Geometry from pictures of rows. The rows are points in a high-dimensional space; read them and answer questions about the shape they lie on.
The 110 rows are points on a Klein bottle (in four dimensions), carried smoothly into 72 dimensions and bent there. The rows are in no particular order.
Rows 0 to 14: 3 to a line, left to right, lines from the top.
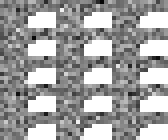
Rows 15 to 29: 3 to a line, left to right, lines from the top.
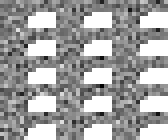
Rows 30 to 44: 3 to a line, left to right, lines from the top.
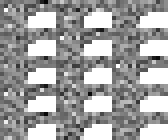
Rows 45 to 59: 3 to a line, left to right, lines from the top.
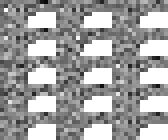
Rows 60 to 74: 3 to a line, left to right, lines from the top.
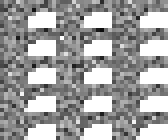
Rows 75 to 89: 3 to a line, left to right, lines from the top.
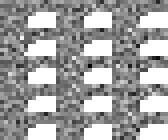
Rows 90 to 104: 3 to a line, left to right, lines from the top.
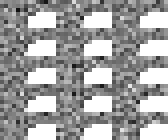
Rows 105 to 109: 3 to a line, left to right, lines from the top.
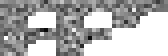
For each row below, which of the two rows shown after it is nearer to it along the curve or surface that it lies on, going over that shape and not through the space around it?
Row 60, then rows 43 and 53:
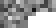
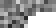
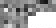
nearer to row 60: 43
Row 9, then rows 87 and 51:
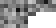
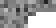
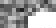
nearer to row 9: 87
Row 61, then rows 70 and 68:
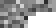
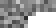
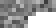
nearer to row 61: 68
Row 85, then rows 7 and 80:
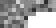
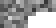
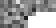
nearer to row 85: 7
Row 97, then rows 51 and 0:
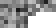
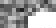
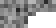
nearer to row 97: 51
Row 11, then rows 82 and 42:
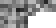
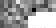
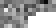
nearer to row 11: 42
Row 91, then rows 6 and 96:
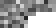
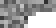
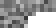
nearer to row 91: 6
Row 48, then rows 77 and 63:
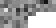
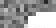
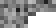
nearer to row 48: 77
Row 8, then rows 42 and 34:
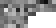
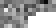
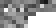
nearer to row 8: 34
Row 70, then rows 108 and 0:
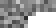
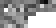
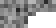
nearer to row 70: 0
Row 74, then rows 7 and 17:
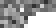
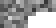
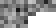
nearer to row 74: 17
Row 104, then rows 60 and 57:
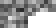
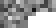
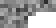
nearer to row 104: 60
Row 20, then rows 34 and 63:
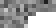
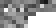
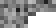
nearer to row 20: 63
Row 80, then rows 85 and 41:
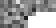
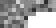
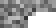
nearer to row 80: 41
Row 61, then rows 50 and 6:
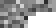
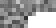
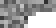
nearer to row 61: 6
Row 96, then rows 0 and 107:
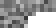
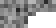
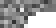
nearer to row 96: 107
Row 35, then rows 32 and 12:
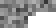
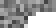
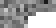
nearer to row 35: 12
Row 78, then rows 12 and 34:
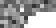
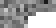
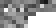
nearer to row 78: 34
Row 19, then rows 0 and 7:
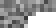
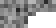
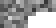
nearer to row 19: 7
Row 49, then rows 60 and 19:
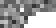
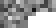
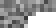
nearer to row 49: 19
